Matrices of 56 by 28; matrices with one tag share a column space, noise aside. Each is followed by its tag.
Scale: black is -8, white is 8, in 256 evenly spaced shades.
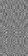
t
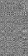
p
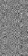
t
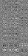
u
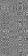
p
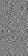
p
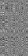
p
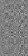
t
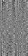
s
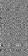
u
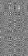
p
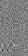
u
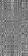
s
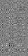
u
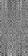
s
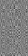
t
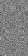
p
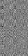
t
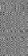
p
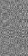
t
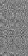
t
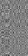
t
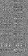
u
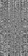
s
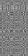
p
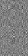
t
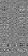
u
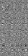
u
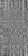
s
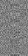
t
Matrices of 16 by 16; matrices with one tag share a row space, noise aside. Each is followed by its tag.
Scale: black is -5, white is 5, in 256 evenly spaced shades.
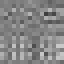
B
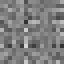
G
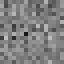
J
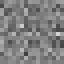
G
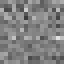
G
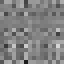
G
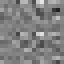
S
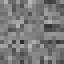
B
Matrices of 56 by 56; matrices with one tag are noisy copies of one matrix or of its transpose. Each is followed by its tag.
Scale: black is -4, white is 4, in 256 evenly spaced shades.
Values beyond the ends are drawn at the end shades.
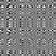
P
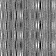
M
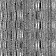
M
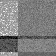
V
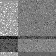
V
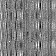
M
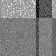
V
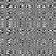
P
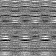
M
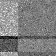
V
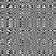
P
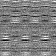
M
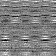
M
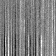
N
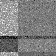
V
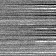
N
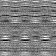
M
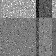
V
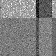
V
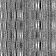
M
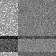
V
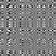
P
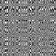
P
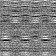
M
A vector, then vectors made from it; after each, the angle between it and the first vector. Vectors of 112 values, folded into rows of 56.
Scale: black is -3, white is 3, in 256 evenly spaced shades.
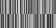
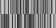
orthogonal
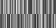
partly aligned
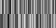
partly aligned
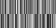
nearly parallel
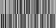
partly aligned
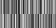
partly opposed
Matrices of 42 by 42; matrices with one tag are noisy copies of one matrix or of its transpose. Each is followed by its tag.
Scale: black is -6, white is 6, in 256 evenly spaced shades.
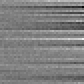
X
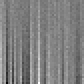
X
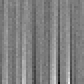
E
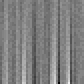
E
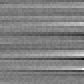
E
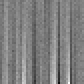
E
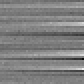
E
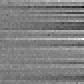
X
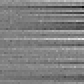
X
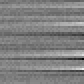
E
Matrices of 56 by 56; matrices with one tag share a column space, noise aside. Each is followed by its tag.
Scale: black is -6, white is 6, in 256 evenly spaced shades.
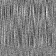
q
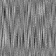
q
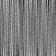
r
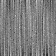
r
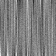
r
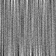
r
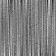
r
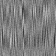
q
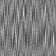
q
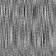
q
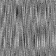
q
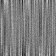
r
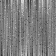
r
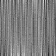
r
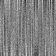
r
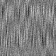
q
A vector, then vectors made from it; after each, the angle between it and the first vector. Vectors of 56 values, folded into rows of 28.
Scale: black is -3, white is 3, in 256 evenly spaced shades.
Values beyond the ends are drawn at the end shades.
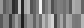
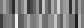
orthogonal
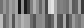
partly opposed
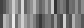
partly opposed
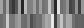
partly aligned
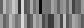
nearly opposite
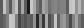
partly opposed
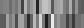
orthogonal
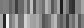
orthogonal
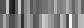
partly aligned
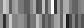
partly opposed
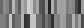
partly opposed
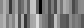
partly opposed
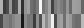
nearly parallel
